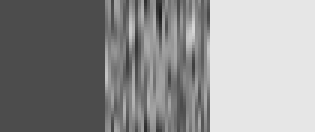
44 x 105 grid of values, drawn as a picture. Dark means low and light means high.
The table splits into one row of 3 panels. Panel 1,1: low, flat. Panel 1,2: middling, streaked downward, strong in contrast. Panel 1,3: very high, flat.
